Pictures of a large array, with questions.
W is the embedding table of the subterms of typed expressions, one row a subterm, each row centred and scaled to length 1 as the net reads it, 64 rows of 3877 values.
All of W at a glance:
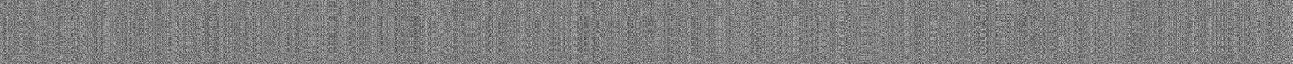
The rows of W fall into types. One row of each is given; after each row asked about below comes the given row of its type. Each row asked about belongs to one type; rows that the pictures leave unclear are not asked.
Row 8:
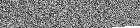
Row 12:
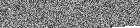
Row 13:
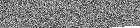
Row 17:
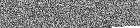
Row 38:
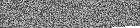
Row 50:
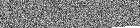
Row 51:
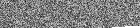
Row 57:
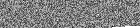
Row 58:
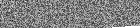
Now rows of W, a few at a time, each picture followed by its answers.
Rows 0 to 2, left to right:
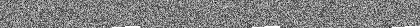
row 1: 17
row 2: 38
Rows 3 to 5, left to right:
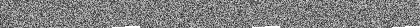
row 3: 38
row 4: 58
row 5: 17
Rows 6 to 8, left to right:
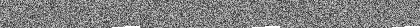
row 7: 38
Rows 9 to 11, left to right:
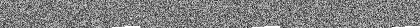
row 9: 51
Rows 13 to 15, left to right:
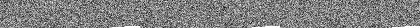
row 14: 51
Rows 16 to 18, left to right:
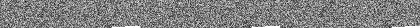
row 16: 17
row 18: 38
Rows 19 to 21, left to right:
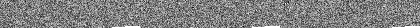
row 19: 51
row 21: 13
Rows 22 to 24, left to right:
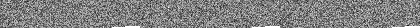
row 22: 38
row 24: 38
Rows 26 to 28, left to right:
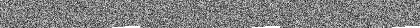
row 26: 50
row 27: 50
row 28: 51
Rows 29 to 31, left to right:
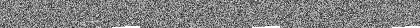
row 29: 57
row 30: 58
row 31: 13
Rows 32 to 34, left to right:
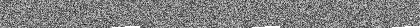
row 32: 13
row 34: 51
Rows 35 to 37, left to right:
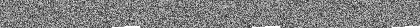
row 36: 17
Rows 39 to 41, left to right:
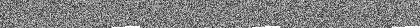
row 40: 57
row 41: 17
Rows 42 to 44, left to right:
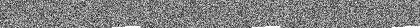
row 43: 50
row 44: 50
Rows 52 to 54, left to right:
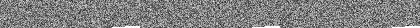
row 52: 17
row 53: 8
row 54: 38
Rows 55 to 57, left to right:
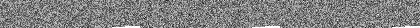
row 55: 51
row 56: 57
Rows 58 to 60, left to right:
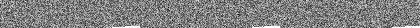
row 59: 58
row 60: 17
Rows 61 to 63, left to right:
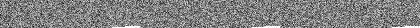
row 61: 8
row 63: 51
